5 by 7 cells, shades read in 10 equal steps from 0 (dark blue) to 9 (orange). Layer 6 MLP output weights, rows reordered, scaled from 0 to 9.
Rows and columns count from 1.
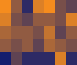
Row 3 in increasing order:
3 4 5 5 5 6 7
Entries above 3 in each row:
5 6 6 6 1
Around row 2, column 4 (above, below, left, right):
8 4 3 5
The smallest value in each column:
0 3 1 1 1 3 1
